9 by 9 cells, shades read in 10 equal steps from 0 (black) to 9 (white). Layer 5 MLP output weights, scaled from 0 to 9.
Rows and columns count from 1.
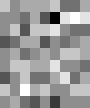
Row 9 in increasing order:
2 3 4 5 5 5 5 5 6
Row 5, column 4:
5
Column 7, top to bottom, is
4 8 5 4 7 5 8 5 5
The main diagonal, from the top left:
7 5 3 6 6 8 8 7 5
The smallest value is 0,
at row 2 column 6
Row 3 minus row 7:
2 2 -4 3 3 2 -3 0 -2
